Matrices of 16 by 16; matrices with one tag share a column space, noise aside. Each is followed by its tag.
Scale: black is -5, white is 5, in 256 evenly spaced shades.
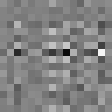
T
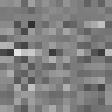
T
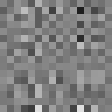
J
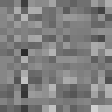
J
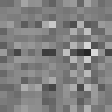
T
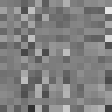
J
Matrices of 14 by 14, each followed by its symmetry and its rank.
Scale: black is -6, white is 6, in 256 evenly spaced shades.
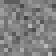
neither, full rank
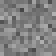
neither, full rank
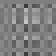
neither, rank one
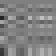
neither, rank one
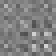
symmetric, rank three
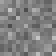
symmetric, rank three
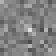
symmetric, rank three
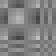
symmetric, rank one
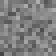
neither, full rank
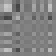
symmetric, rank one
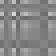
symmetric, rank one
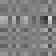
neither, rank one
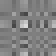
symmetric, rank one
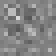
symmetric, rank three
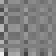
neither, rank one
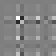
symmetric, rank one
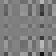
neither, rank one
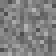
neither, full rank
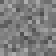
neither, full rank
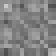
symmetric, rank three
